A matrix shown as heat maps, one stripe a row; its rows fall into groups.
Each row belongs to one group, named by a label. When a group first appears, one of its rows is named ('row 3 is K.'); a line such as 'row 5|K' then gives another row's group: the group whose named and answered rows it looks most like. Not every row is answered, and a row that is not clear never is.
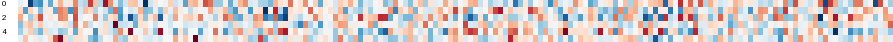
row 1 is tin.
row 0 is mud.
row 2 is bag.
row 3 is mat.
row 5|tin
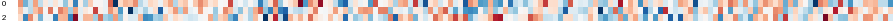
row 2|tin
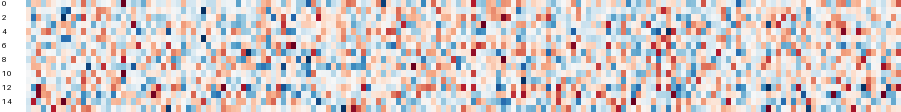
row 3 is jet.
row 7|mat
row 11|mud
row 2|tin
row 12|mat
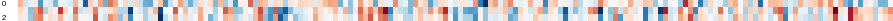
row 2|bag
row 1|bag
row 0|jet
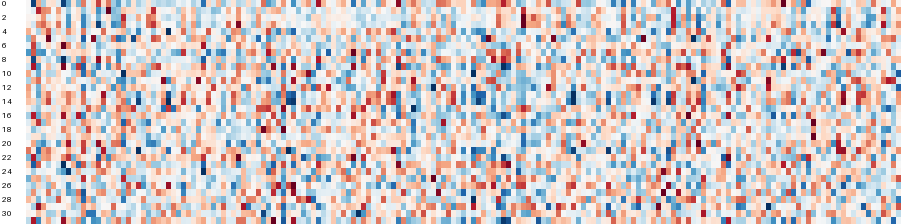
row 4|bag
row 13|bag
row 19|mud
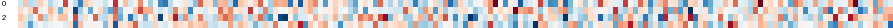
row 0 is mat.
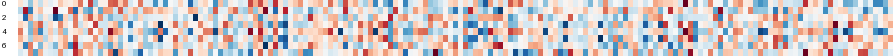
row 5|bag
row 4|jet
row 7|mud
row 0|jet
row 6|tin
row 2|tin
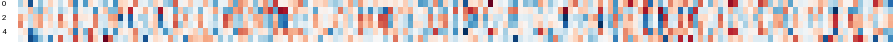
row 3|bag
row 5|mud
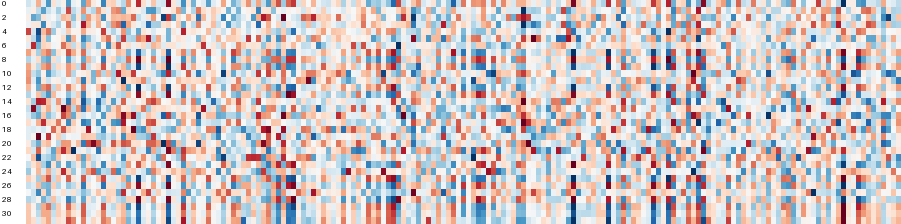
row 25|bag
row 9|bag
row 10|jet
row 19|mud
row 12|bag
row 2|jet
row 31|bag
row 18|jet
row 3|mud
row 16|jet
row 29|bag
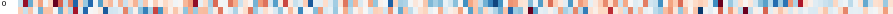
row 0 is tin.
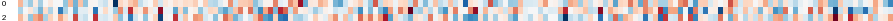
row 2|bag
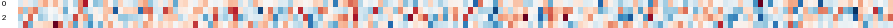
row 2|mat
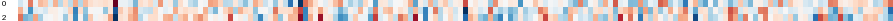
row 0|mat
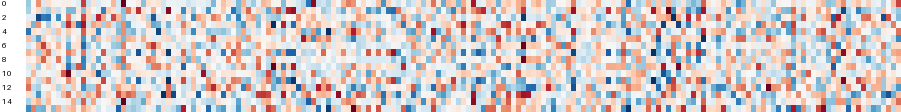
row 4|mat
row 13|jet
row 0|mat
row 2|mud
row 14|mat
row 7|bag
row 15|mat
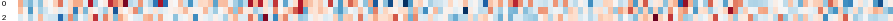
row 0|jet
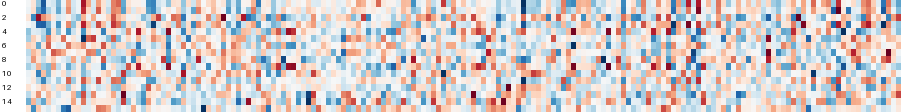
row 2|mat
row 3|mud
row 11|mud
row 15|tin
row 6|bag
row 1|mud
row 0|mud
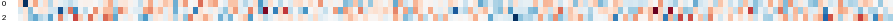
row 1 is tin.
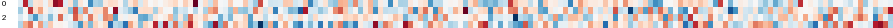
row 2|mud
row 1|mat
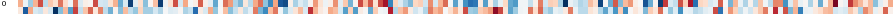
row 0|bag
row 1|tin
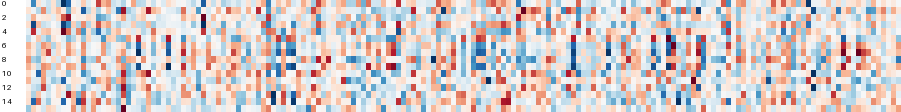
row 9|bag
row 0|tin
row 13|tin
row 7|bag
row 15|mat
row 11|jet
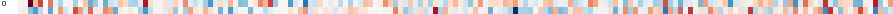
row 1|mud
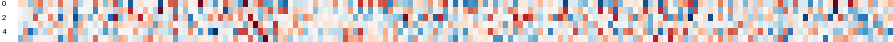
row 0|bag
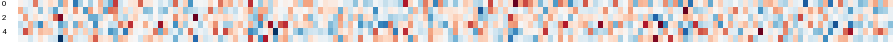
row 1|jet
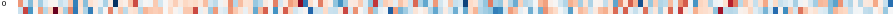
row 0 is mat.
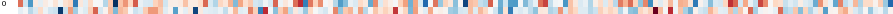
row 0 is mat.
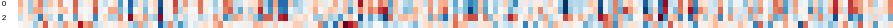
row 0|bag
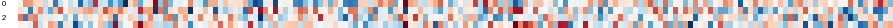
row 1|jet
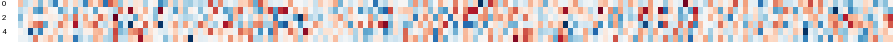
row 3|bag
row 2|mat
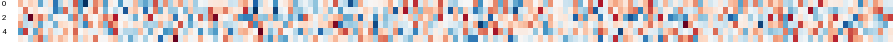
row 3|jet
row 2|mat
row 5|bag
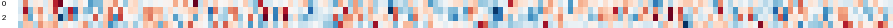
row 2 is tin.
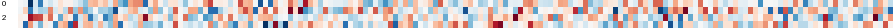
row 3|tin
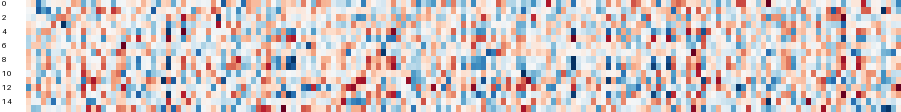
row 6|mat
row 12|mat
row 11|jet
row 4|bag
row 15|jet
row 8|bag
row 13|bag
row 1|mud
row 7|jet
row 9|bag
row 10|mud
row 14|jet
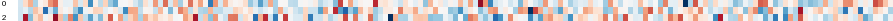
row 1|jet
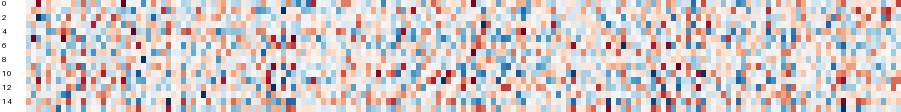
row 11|mat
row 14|bag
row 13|tin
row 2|mud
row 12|tin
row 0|mat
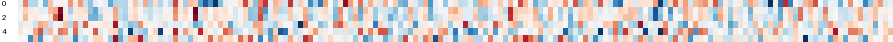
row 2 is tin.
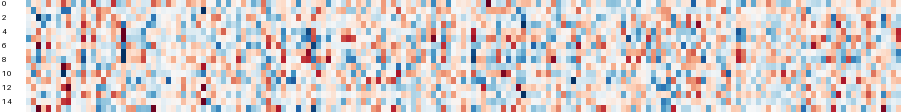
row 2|mud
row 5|mat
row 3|mud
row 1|tin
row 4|mat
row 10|tin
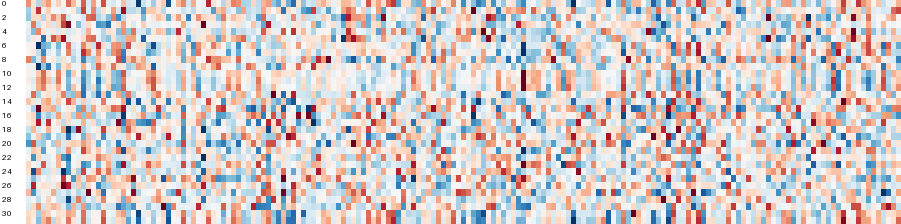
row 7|mud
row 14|bag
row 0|bag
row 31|bag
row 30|bag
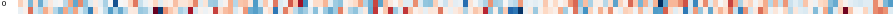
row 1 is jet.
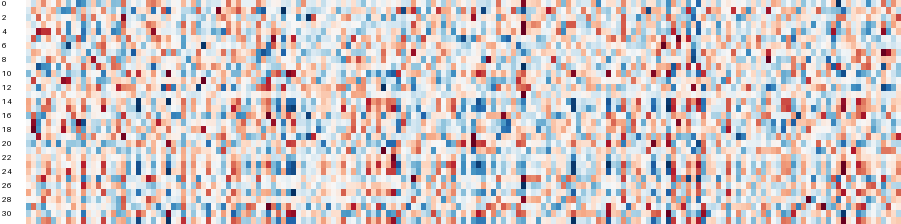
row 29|mat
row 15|bag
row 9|mud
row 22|bag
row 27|bag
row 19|mat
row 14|bag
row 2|mat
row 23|bag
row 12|jet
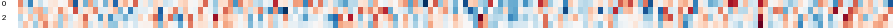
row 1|bag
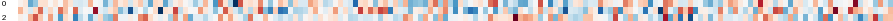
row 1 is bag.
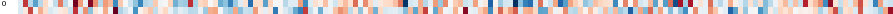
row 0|mud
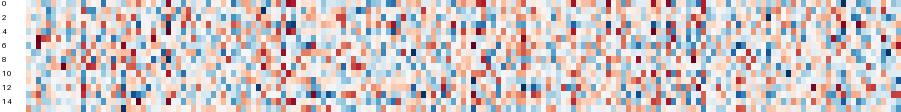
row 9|jet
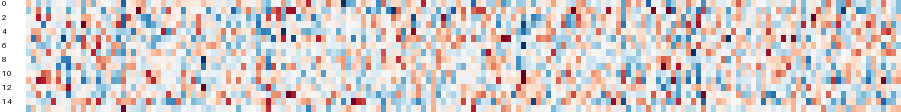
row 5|tin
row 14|jet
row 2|mud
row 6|mud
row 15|mat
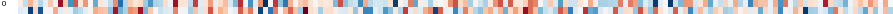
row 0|tin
